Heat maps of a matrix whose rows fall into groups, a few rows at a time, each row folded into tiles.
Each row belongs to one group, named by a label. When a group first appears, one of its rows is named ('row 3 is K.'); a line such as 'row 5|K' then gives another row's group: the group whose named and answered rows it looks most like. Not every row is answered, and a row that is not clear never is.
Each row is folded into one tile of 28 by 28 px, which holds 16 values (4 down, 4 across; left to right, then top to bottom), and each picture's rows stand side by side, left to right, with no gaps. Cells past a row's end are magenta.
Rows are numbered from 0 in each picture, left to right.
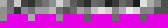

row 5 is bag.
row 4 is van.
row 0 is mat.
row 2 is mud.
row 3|van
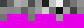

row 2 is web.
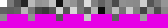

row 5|web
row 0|mud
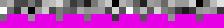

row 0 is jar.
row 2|mud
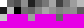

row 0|web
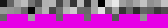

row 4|bag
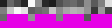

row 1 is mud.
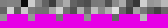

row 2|jar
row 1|mud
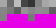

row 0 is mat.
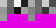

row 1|mat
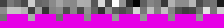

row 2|bag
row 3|mat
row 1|web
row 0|van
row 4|mud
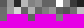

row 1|jar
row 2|mud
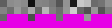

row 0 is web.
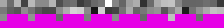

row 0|mat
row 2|van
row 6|web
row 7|van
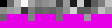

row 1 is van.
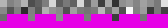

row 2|bag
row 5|bag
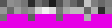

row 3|web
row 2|van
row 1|van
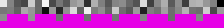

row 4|jar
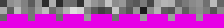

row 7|mat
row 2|van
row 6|web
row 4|jar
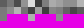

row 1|web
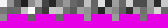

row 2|jar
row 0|mud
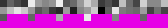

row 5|bag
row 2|web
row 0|van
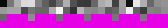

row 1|mud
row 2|jar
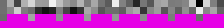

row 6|bag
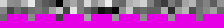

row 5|mud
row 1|mud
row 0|bag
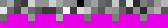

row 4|mat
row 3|jar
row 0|jar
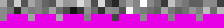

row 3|mat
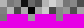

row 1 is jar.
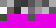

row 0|jar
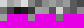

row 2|jar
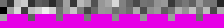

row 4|mud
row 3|web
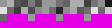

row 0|jar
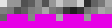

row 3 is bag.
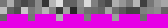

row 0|jar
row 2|web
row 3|mud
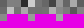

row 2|mat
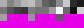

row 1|mud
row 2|jar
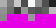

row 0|mat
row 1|mud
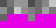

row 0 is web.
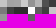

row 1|jar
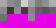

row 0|bag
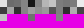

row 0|web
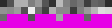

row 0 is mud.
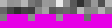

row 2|mud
